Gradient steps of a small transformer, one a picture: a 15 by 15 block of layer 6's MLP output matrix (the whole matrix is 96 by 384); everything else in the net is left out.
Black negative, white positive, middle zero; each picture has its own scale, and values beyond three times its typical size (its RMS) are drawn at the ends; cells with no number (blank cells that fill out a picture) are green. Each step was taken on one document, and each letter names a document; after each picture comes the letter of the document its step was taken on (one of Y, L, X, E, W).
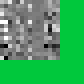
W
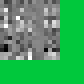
W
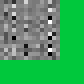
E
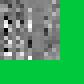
W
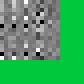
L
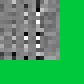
L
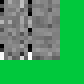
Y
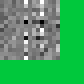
L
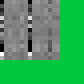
Y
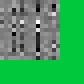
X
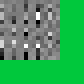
L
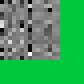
Y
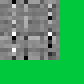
E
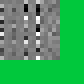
L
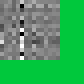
Y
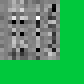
X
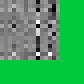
X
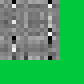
E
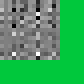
X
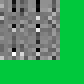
X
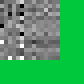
Y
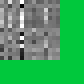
Y
